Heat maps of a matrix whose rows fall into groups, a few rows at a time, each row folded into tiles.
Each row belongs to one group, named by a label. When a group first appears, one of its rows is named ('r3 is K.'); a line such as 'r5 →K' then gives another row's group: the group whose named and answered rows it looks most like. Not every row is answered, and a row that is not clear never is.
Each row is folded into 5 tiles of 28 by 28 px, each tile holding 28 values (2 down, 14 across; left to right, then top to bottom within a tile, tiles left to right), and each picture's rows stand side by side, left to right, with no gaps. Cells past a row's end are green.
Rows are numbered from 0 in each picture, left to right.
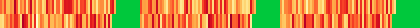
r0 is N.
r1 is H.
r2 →H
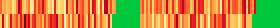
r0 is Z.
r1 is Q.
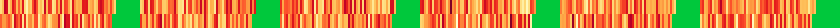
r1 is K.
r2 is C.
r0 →K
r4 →H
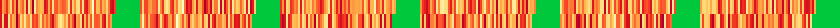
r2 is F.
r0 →C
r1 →C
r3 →K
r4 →K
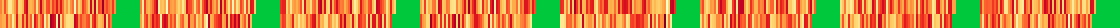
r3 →Z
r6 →F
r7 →C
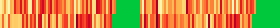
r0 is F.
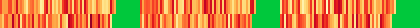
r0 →H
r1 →C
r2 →K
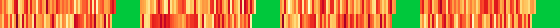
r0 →N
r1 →Z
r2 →F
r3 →H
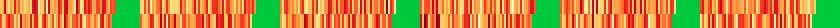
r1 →Z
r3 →C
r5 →H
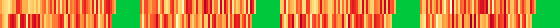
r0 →Z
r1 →C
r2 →Z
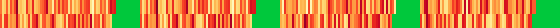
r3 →K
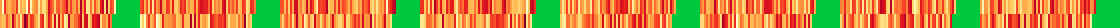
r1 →Q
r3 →Q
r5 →N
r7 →Z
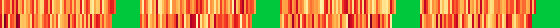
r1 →N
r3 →K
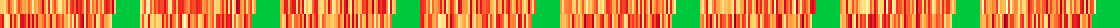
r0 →Z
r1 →F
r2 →K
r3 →F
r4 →H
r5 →K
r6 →K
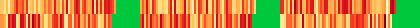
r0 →Z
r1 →K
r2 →Q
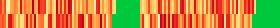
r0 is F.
